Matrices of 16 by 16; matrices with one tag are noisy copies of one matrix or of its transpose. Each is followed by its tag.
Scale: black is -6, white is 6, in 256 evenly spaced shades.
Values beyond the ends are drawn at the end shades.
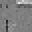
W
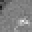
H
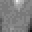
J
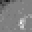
H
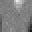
J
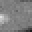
J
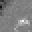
H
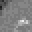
H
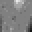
J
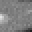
J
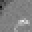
H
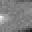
J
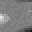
J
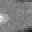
J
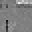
W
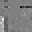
W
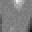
J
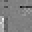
W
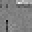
W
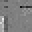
W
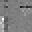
W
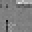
W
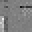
W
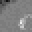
H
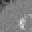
H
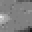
J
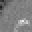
H
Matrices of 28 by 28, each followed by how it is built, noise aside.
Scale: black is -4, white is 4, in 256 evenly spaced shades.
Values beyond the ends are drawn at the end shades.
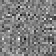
low rank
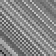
Toeplitz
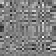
low rank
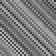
Toeplitz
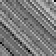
Toeplitz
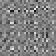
low rank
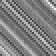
Toeplitz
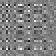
low rank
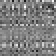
low rank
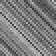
Toeplitz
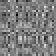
low rank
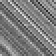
Toeplitz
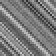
Toeplitz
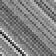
Toeplitz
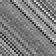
Toeplitz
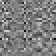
low rank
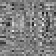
low rank
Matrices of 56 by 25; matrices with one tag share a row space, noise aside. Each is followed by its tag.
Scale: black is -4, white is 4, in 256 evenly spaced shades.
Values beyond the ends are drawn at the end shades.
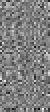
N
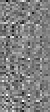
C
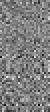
N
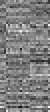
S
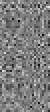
N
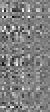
C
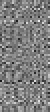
N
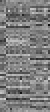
S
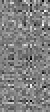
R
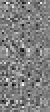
C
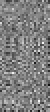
N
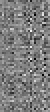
R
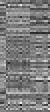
S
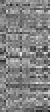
S
